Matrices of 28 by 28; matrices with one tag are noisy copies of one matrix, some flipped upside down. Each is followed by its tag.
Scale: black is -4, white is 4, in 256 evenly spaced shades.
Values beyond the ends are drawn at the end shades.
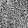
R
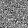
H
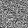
H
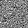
H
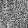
R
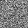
H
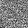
H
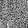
R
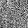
R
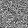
H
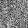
R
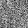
R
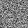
H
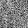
R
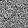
H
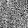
R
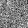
R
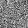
R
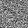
H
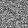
H
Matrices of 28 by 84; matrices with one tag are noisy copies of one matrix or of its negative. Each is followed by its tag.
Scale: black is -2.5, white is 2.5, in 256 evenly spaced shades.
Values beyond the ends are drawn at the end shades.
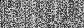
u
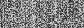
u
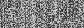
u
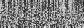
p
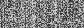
u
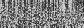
p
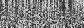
p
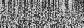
p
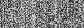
u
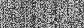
u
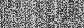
u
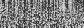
p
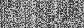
u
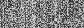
u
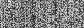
u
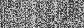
u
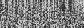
p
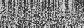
p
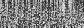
p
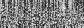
p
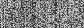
u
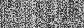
u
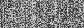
u
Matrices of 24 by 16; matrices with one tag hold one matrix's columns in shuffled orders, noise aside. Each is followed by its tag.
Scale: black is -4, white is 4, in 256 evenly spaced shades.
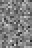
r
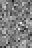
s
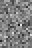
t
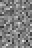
r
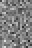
r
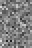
r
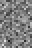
r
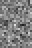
t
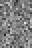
s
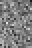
s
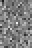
s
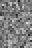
s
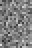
r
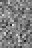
t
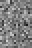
t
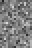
s
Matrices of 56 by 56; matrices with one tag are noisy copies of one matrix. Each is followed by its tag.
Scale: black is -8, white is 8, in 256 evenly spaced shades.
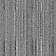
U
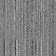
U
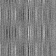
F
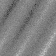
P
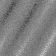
P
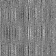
F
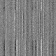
U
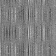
F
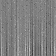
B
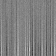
B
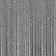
B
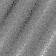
P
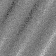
P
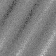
P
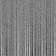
B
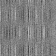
F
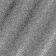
P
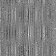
F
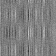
F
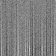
B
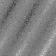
P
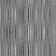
F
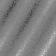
P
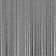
B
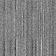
U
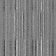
U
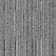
U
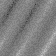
P
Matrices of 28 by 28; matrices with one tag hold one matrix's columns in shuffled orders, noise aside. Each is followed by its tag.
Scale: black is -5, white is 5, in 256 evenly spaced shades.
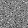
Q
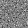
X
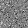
X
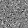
X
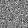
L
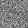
X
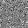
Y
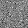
Q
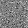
Q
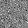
L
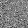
Q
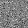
Q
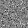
X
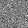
L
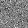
Y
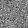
L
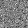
L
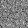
X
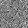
X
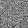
Q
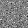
Q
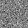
X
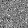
L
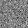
X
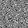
L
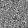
L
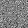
Q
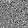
Y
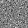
Y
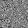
L
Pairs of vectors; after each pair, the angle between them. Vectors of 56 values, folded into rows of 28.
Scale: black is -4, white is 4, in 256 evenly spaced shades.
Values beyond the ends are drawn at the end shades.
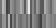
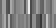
nearly parallel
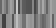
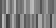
partly opposed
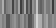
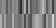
partly aligned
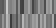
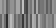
partly opposed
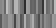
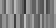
nearly parallel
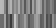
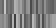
orthogonal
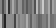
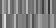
nearly opposite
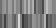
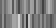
partly aligned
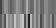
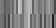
orthogonal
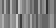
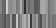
orthogonal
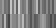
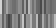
orthogonal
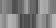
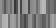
partly aligned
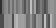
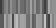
nearly parallel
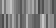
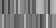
partly opposed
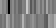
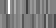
nearly opposite
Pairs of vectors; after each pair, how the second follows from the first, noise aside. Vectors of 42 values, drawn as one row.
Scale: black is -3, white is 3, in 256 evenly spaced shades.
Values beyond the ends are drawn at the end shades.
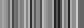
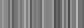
shrunk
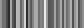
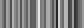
reversed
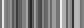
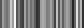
shuffled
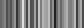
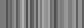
shrunk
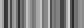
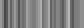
shrunk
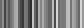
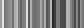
reversed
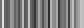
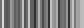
copied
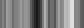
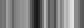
copied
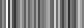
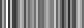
copied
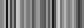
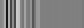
partly zeroed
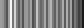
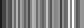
reversed
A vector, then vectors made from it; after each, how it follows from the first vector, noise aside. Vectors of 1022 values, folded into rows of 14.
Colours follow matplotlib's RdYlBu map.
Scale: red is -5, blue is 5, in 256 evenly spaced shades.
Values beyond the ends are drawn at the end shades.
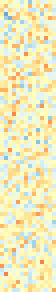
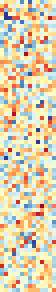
scaled up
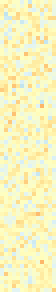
shrunk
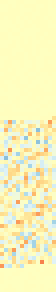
partly zeroed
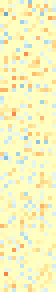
partly zeroed
